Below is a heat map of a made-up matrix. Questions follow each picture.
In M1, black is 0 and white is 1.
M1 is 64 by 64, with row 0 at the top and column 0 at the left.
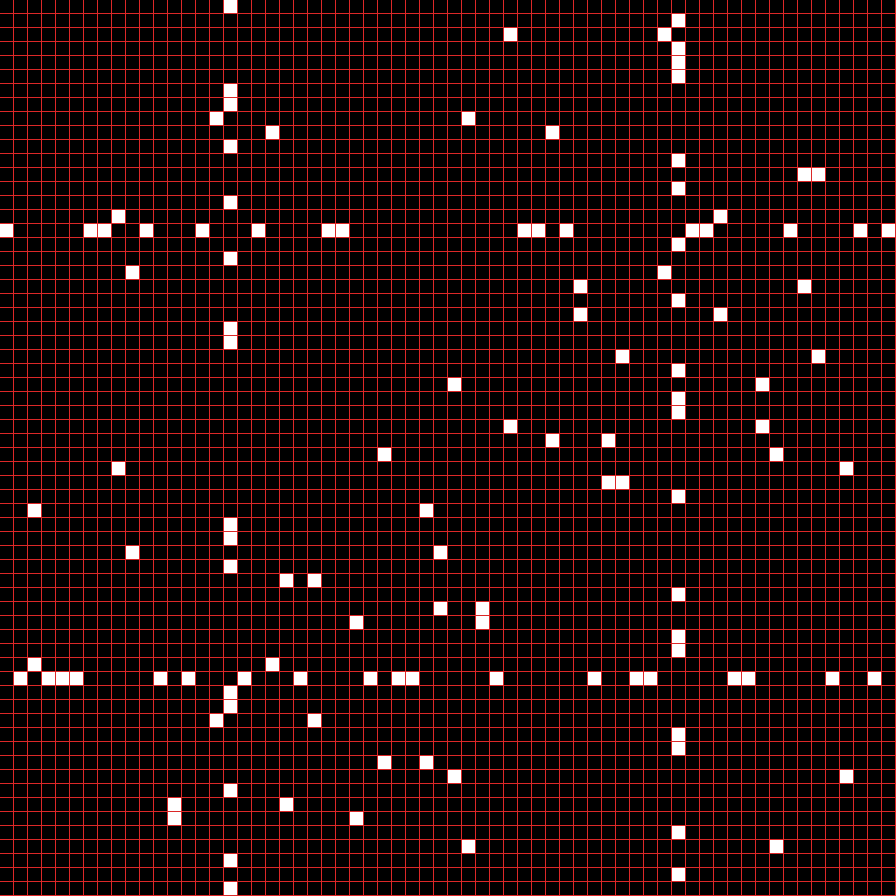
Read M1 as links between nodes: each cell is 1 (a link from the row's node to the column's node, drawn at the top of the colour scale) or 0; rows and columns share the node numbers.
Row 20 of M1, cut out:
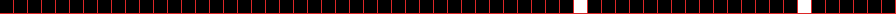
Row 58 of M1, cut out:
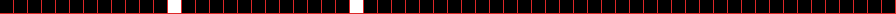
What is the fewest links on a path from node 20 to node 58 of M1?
3
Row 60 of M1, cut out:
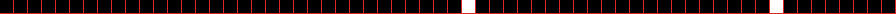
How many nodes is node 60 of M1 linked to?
2
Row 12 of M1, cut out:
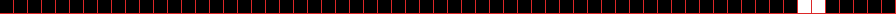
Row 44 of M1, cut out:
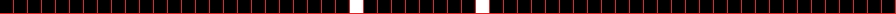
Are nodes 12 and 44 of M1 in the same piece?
yes
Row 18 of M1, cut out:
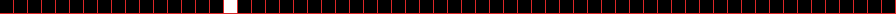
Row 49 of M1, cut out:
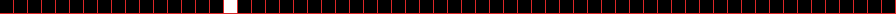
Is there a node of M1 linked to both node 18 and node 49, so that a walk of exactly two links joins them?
yes
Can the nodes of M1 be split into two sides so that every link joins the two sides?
no
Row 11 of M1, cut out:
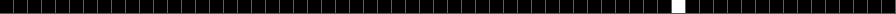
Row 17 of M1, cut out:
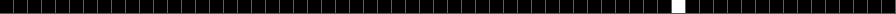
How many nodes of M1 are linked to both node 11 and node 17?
1
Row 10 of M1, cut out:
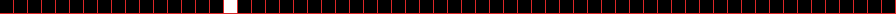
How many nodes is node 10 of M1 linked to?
1
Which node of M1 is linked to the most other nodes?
node 48
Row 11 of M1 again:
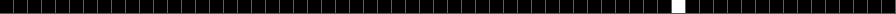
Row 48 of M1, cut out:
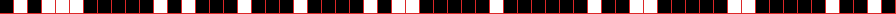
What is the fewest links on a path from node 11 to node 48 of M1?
1
